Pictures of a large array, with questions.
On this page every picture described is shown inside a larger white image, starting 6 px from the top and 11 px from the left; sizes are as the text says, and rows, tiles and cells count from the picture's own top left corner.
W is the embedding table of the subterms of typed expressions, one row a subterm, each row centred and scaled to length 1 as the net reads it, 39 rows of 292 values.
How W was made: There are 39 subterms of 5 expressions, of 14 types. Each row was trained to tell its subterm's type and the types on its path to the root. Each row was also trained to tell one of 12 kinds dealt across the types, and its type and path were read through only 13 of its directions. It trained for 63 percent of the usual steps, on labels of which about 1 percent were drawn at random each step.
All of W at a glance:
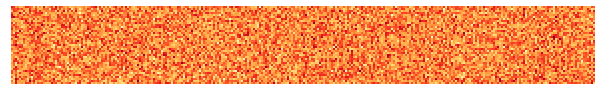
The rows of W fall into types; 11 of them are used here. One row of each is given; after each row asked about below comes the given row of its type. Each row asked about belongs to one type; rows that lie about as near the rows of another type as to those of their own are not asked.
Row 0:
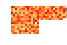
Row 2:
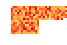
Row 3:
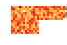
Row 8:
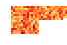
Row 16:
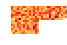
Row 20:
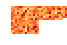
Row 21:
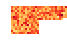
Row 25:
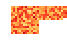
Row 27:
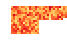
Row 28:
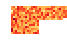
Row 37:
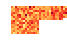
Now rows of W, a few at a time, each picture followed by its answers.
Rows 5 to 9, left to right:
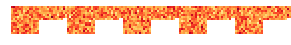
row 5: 27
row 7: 37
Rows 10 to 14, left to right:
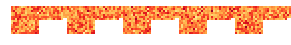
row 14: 8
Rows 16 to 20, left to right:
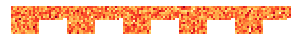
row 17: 2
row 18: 25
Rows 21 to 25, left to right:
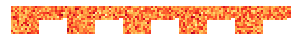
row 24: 27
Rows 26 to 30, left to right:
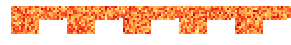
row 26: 25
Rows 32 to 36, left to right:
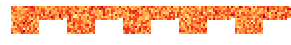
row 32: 8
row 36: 3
